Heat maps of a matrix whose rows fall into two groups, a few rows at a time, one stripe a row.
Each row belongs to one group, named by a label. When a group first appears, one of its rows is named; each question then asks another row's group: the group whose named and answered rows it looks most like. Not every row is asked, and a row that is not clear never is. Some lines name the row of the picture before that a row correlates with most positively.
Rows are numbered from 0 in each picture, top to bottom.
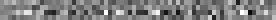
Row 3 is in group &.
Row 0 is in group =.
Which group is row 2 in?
=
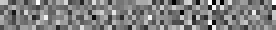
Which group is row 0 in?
&
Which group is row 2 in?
&
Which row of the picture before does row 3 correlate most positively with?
1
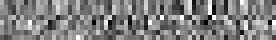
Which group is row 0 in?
&
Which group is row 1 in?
&
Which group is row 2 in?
&
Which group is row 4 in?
=
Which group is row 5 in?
=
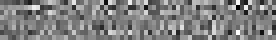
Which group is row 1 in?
=
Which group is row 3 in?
&
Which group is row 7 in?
&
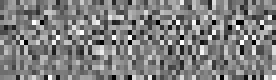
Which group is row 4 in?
=
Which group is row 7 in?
&
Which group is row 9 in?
&
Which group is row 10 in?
&
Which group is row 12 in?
&
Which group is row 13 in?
&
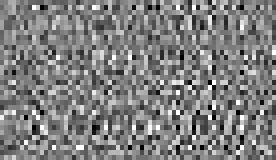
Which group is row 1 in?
=
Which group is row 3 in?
&
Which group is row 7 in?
=
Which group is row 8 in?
=
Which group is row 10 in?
&
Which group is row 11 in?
&
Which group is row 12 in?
=
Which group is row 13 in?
&
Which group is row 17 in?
&
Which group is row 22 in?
=
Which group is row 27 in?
=
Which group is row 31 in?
=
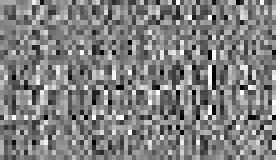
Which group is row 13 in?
&
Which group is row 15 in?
&
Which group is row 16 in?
&
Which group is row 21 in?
&
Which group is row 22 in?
&
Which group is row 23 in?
=
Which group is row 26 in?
&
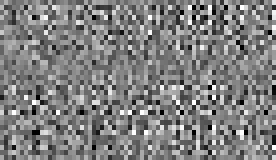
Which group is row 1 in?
&
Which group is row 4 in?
&
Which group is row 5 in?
&
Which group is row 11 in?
=
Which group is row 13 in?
&
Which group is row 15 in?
=
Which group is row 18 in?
=
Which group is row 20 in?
=
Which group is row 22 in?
&
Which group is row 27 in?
&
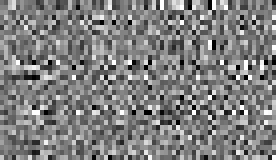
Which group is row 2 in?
&
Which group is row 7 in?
=
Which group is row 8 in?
&
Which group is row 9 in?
&
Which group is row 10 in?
&
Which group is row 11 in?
=
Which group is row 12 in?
&
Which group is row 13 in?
=
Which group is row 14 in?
&
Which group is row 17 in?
=
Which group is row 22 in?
=
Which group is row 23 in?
&
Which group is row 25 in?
=
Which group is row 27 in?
&
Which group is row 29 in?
&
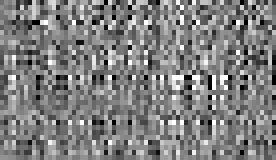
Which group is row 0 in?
=
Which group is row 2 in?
=
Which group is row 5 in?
=
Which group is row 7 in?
=
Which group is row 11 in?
=
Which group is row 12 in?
=
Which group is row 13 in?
=
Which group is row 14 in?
&
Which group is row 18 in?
&
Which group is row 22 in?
=
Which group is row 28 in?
=
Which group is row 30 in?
=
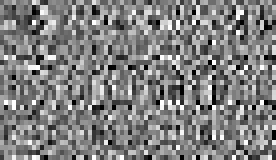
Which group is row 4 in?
=
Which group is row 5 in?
=
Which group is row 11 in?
=
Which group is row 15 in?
&
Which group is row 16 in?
=
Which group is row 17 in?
&
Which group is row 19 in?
&
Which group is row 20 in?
=
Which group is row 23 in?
=
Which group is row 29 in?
=
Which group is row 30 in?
=
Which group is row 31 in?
=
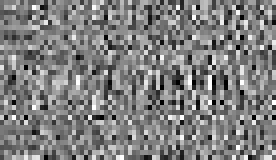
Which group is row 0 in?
&
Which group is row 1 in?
=
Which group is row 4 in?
&
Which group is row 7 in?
=
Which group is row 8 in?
&
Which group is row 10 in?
=
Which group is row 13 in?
&
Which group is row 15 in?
&
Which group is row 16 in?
&
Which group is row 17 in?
&
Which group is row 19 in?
=
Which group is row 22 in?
&
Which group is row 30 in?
&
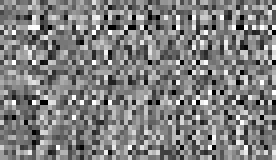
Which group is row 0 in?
=
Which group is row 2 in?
=
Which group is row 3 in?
=
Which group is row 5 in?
=
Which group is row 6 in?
=
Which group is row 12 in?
=
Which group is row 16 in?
=
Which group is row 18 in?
&
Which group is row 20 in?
=
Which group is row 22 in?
&
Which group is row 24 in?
&
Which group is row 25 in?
=
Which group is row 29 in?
&
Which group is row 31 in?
&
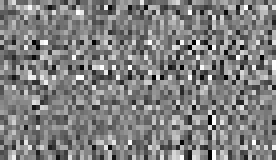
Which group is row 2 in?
&
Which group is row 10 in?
&
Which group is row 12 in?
&
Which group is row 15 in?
&
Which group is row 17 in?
=
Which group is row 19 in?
=
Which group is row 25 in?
&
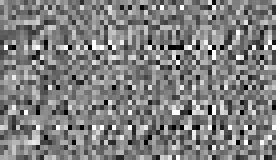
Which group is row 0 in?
&
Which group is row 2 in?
=
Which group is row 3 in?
&
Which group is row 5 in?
=
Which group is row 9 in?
&
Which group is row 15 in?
=
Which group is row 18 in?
=
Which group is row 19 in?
&
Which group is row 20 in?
=
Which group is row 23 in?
&
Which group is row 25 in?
&
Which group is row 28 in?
=
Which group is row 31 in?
=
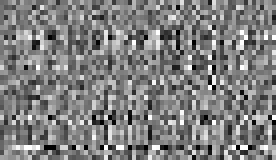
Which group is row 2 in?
=
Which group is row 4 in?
=
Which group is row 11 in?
&
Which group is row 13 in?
&
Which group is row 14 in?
&
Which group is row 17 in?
&
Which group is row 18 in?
=
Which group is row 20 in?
=
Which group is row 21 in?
=
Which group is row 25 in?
=
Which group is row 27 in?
=
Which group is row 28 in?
=
